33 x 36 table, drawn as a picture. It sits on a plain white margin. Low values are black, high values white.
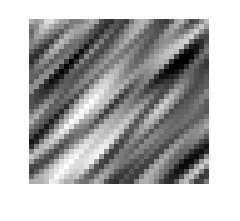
Grain: diagonal, up to the right. Ninth with the highest average: bottom left. Mirror symmetry: none.
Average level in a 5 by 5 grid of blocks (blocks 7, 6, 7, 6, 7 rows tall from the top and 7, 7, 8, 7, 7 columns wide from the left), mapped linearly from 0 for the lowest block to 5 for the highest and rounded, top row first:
3 2 2 2 2 | 1 1 3 2 0 | 1 4 3 2 2 | 2 4 4 2 2 | 4 5 1 2 1
